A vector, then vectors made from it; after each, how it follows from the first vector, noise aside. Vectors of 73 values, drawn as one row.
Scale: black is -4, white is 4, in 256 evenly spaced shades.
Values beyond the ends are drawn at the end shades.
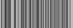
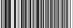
scaled up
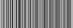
sign-scrambled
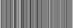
partly zeroed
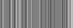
partly zeroed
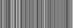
partly zeroed
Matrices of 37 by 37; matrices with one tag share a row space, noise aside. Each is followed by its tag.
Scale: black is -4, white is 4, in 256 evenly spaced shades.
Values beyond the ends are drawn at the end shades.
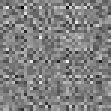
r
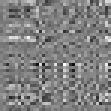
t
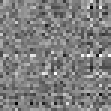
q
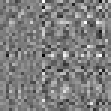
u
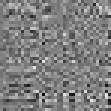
t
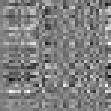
t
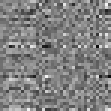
t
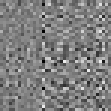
u
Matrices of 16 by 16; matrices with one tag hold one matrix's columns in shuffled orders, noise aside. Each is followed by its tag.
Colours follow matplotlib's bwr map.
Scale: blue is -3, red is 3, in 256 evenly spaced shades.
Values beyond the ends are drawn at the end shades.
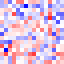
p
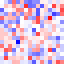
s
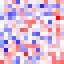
p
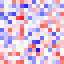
p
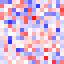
s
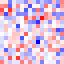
s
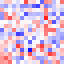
p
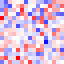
s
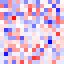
s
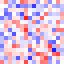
p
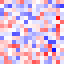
p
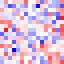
p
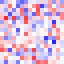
s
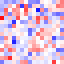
s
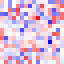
s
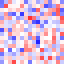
s
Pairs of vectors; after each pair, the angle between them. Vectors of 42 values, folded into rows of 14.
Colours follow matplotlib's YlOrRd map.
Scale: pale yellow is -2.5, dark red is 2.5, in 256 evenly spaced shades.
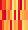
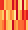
partly opposed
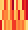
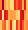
partly opposed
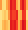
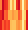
nearly opposite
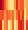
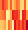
orthogonal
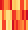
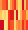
orthogonal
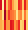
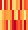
partly aligned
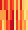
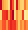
partly aligned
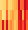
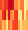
nearly opposite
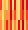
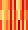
nearly parallel
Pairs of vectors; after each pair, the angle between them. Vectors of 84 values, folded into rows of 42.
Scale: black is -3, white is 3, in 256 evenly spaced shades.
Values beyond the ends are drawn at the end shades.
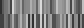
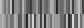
nearly opposite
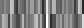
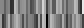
nearly opposite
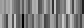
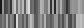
partly opposed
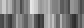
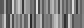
orthogonal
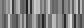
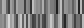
partly aligned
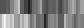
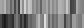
nearly opposite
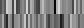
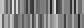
partly opposed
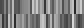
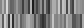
partly opposed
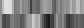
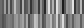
orthogonal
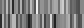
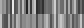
partly opposed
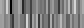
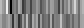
nearly parallel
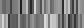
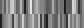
partly opposed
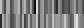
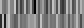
partly aligned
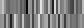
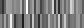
nearly opposite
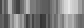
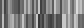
partly aligned
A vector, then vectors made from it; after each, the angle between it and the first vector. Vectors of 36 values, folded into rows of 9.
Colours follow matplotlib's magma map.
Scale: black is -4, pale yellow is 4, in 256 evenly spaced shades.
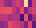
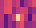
orthogonal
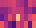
partly opposed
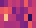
partly aligned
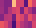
partly opposed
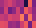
nearly opposite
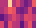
orthogonal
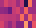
nearly opposite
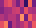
nearly opposite
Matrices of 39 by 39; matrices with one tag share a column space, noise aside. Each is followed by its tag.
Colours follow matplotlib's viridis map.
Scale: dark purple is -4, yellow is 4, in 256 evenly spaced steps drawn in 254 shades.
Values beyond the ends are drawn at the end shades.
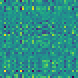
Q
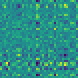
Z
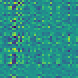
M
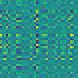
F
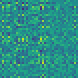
M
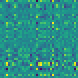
Z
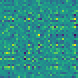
F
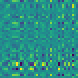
Z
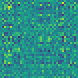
M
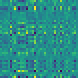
Q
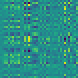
M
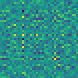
F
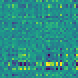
Z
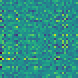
F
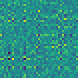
F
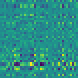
Z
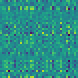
Q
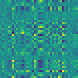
Q
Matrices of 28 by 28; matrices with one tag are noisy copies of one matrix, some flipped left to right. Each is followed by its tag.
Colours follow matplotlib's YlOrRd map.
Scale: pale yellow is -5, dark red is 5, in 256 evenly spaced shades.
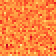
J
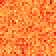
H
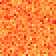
J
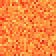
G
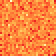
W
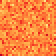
W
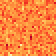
J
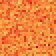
J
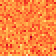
J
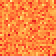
W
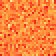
W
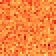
J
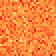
G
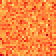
W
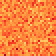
G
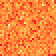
W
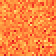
G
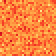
H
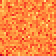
W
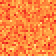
J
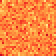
W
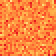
W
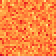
W
